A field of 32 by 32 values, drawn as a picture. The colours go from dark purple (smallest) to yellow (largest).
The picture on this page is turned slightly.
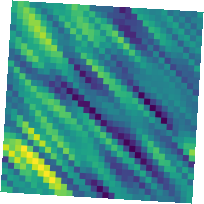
Grain: diagonal, down to the right. Ninth with the highest average: bottom left. Histogram: bell-shaped.
